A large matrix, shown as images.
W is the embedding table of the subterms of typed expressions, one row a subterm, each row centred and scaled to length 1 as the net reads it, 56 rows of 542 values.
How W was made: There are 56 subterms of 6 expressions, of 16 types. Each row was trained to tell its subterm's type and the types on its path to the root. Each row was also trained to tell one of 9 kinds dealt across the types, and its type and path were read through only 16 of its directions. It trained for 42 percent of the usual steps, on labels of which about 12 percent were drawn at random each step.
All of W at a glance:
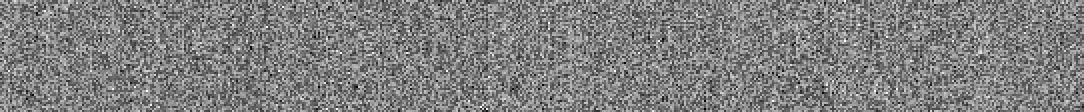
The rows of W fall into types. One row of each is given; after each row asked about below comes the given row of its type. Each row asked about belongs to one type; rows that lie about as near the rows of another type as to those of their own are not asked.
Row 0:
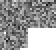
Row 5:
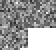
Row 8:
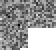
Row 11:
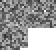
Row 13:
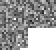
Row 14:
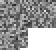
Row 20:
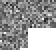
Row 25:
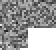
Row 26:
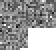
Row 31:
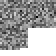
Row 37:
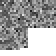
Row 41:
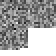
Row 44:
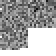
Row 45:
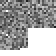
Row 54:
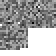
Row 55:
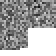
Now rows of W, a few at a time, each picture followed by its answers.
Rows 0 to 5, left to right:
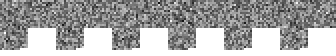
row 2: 41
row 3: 8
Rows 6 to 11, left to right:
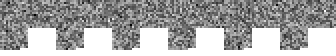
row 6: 11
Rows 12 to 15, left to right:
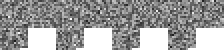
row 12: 41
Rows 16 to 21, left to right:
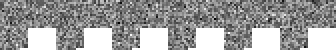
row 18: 54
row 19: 26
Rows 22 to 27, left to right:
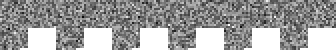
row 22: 41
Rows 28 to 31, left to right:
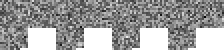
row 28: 8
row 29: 0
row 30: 41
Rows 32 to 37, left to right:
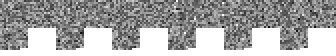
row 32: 8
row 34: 8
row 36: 13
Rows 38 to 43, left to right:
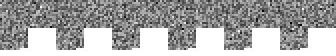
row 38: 54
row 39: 45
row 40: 20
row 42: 11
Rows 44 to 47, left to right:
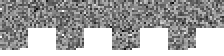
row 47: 13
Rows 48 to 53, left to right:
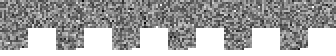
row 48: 0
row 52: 26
